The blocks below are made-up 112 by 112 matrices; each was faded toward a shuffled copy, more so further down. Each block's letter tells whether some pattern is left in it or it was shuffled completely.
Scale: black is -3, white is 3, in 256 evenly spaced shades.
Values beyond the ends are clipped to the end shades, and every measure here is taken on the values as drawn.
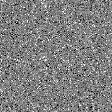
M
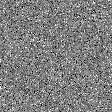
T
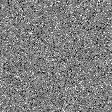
T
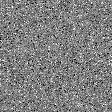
T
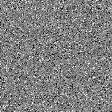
M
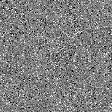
M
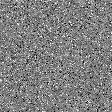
T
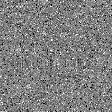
M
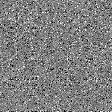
M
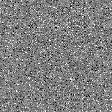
M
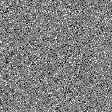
M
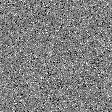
T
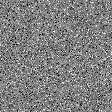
T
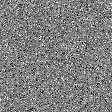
T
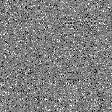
M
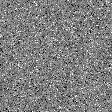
T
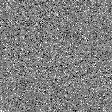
M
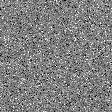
T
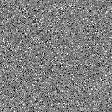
M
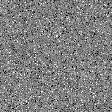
M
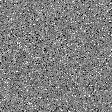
T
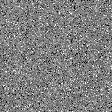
M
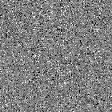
M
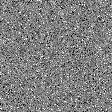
T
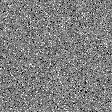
T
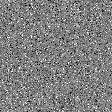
M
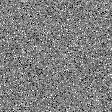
T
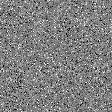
M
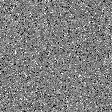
T
